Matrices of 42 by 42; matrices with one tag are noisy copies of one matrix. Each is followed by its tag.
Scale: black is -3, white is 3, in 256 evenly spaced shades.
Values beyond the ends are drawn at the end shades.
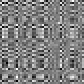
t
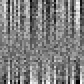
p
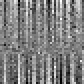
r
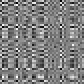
t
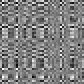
t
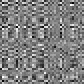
t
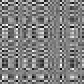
t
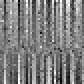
r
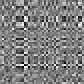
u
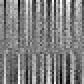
r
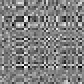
u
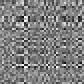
u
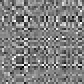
u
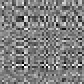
u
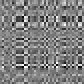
u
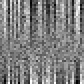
p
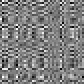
t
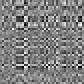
u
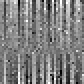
r
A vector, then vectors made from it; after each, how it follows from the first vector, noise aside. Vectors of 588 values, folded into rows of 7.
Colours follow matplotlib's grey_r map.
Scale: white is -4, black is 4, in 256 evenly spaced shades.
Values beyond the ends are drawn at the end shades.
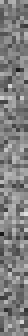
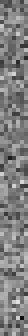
wrapped around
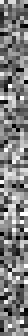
scaled up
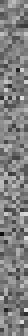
sign-scrambled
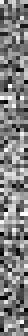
scaled up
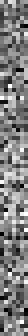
scaled up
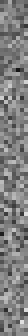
sign-scrambled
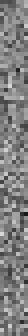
sign-scrambled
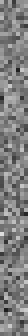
sign-scrambled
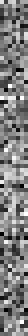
scaled up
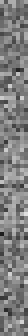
copied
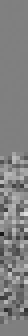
partly zeroed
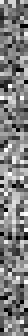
scaled up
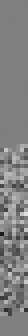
partly zeroed
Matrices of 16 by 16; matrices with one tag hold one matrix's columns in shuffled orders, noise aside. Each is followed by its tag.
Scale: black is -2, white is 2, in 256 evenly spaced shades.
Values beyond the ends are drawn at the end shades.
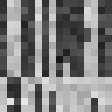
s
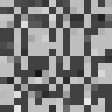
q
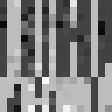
s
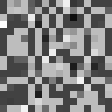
q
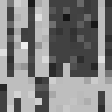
s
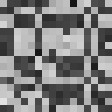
q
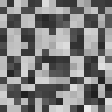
q
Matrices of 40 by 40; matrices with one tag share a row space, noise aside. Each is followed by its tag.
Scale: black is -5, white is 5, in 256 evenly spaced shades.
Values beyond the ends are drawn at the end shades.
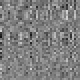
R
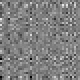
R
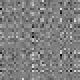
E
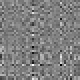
E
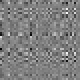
R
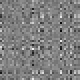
E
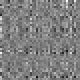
R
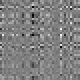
E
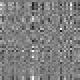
E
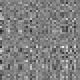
R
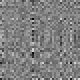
E
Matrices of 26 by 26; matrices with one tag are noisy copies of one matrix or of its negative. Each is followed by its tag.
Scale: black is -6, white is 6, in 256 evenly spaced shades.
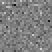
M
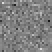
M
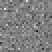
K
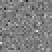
K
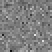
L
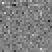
M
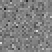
K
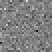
K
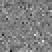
L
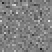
M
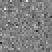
K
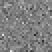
L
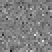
L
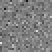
K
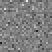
K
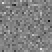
M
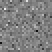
K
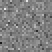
K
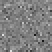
L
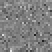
L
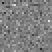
M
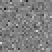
K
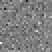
K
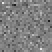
M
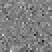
L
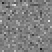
M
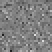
L
